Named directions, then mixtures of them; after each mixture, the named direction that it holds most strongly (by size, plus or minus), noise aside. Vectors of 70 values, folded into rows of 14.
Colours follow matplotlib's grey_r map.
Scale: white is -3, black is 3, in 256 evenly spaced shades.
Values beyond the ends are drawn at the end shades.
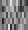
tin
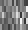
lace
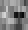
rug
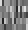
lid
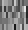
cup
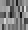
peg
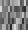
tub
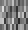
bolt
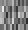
bolt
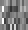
bolt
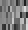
tub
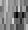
rug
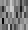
tin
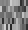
tub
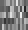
peg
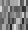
tub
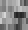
rug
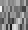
tub
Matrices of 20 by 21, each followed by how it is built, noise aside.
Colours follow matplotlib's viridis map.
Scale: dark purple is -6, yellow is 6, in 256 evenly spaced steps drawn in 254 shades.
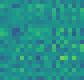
low rank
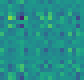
low rank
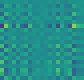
low rank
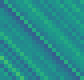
Toeplitz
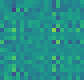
low rank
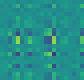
low rank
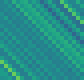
Toeplitz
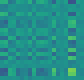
low rank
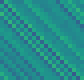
Toeplitz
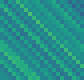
Toeplitz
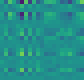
low rank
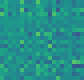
low rank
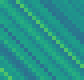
Toeplitz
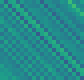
Toeplitz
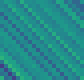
Toeplitz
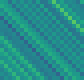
Toeplitz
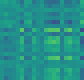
low rank
